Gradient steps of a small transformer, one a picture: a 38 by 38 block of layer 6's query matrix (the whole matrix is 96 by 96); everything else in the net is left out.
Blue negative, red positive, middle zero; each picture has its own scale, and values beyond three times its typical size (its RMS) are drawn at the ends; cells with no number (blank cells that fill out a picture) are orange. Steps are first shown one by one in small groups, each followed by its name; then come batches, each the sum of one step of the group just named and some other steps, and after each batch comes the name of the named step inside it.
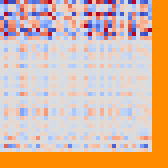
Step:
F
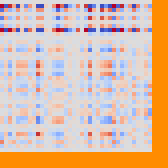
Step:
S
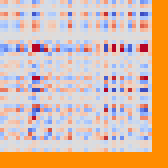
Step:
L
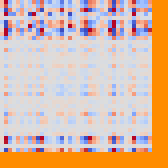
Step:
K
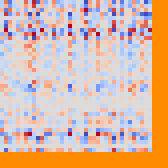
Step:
K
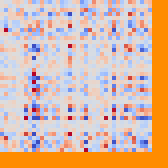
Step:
K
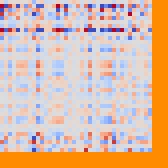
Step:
S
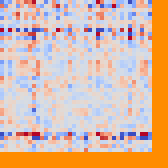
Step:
S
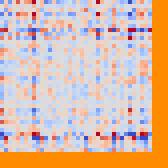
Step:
K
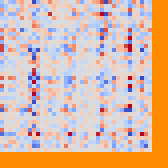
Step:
F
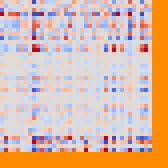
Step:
L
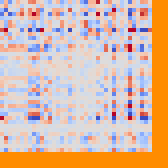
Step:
K
